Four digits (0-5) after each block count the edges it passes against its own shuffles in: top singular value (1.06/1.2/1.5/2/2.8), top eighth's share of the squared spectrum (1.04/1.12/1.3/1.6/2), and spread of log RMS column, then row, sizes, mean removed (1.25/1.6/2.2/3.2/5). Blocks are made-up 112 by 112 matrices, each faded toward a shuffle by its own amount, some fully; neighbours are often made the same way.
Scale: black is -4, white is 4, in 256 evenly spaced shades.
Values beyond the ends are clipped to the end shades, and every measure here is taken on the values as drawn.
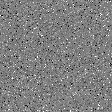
0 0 0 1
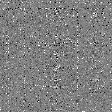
2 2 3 2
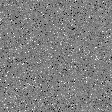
0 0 0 0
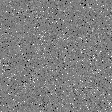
0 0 0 0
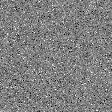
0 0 0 0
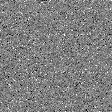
1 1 0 1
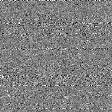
3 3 0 4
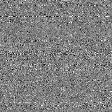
3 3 0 3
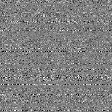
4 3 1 4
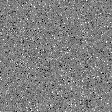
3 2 1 0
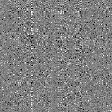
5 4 3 2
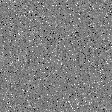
2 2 0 0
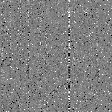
4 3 2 1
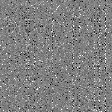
4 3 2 1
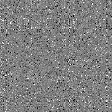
4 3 2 1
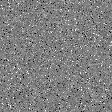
0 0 0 0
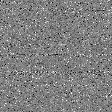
1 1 0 2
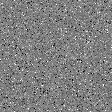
0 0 0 0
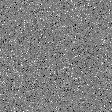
1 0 0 0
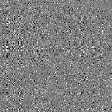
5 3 3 2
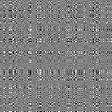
5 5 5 4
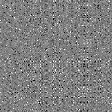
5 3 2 2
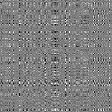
5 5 4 4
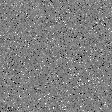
1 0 0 0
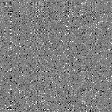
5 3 2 2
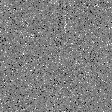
2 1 0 0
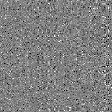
4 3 2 1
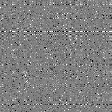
5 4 2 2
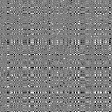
5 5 4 4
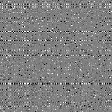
5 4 2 3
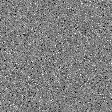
2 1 0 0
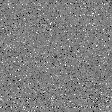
1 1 0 2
